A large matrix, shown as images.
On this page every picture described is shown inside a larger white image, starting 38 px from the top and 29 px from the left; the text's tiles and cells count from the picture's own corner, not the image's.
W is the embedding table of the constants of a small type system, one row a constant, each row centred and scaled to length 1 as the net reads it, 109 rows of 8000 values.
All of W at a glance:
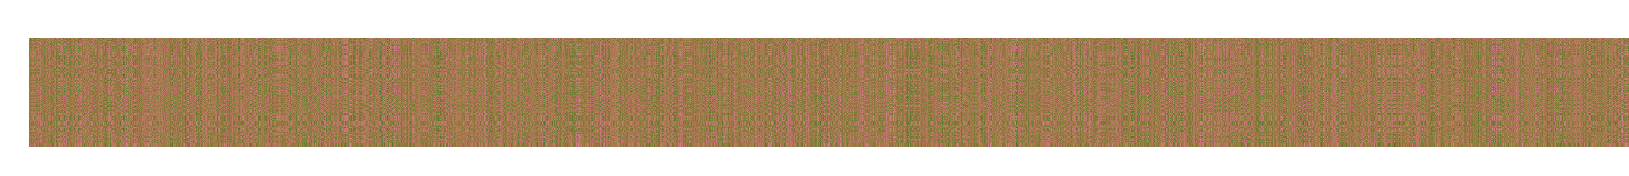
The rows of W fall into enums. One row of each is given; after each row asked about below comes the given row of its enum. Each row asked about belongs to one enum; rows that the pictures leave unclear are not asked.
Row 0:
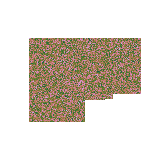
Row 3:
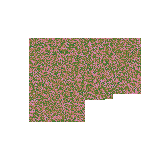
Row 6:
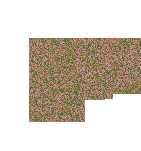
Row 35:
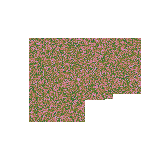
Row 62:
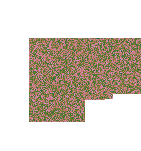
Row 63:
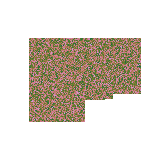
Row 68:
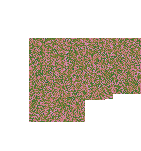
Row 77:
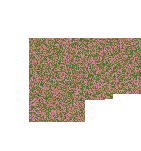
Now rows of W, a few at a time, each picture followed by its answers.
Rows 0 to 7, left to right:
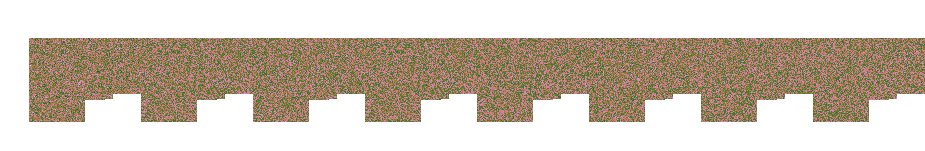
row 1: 3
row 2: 68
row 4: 77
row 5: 35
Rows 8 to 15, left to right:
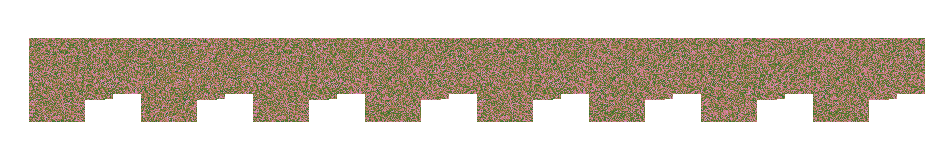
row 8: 3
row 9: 35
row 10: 3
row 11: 62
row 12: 3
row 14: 77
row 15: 62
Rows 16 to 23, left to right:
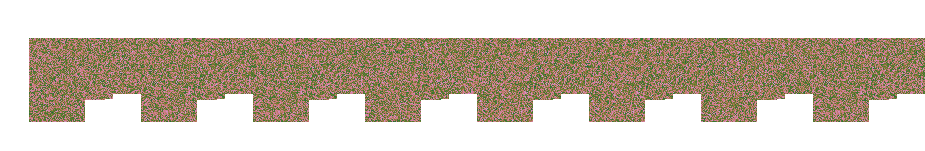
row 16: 62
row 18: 77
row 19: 3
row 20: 63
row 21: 63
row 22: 68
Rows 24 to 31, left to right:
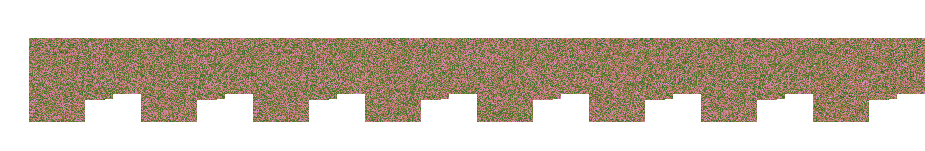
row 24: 3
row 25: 77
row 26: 3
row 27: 6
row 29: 63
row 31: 0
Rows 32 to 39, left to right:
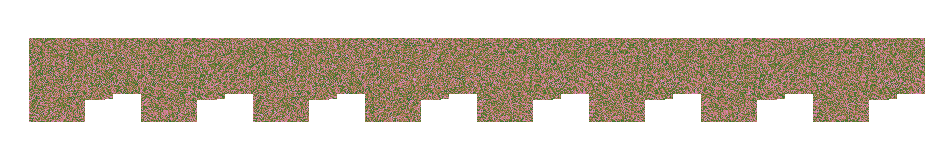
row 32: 68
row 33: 77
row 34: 68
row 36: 3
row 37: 3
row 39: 3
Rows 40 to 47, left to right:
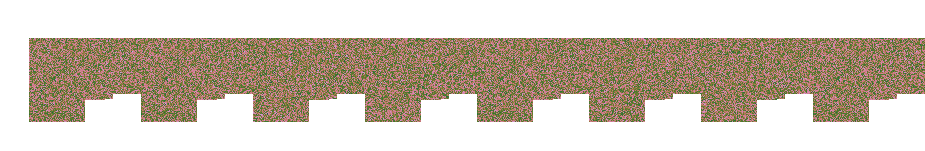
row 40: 62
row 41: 62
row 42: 68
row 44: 62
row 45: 6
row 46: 3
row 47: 62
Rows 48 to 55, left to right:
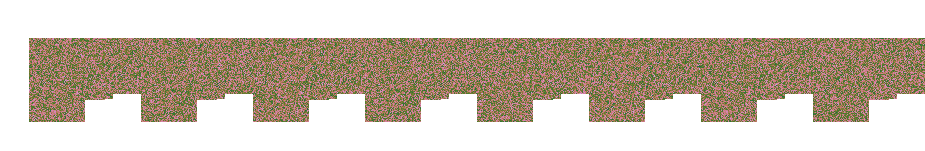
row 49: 6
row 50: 63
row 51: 6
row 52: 3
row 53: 63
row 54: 77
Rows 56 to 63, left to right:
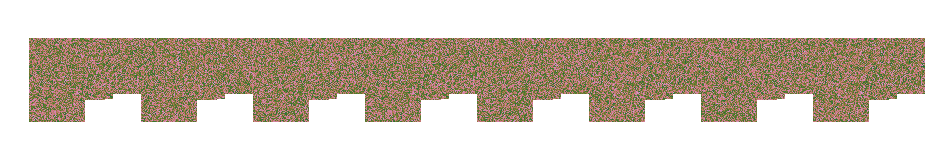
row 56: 77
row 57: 68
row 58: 6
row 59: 77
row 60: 6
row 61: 63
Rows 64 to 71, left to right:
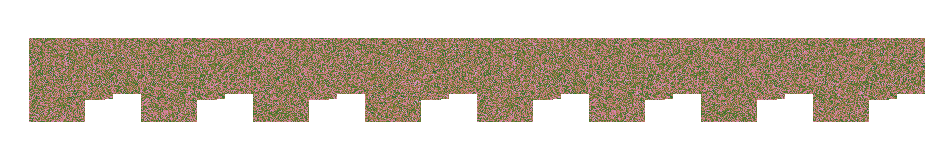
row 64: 68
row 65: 77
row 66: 62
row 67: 0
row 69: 77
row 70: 62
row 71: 63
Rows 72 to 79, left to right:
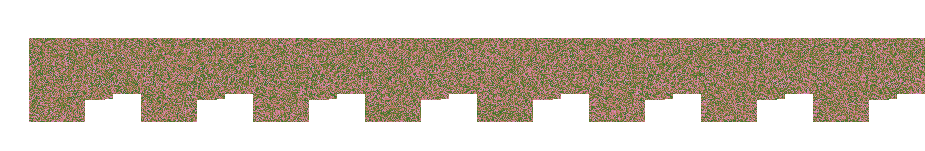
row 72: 68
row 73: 63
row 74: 77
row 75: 62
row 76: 62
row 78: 3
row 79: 3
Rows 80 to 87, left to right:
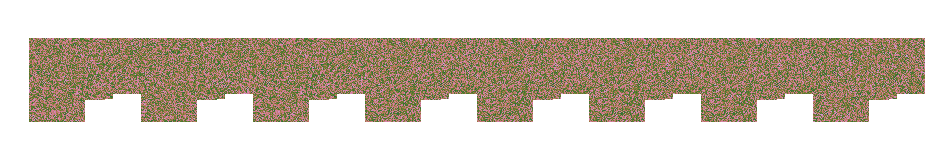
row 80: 77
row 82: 77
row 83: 6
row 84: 6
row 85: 6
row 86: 6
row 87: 68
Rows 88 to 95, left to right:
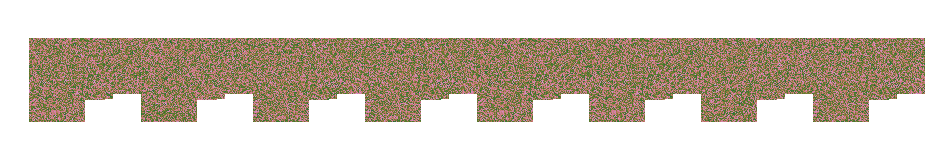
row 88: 77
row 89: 62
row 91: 3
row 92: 77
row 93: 77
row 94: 6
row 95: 3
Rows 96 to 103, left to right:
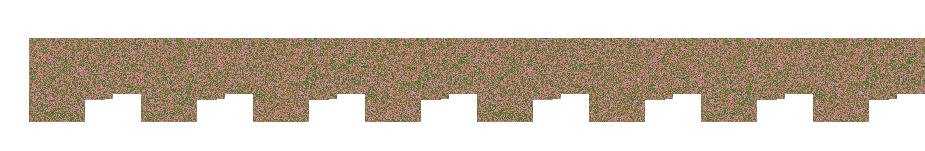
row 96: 62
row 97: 6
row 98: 63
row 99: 63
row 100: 62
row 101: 35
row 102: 6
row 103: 63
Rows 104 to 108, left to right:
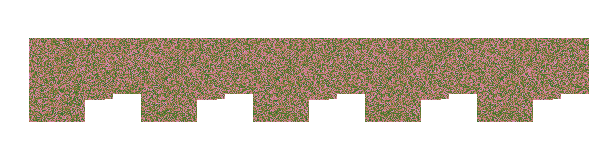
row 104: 6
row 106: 62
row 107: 62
